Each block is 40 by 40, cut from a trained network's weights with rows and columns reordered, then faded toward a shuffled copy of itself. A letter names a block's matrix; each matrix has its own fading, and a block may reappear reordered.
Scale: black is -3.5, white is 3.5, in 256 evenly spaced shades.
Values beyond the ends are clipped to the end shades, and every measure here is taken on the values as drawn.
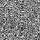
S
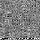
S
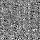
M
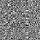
S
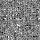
M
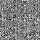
M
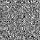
S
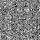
M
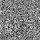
M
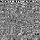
S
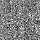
M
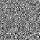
S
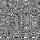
S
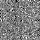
M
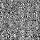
M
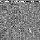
S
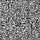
M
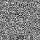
S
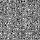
M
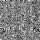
M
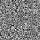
S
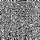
M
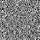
S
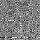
S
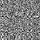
S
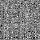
M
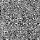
M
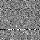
S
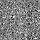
M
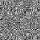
S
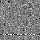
S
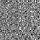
S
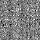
M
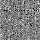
M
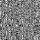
S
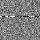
S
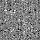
M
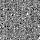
M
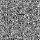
M
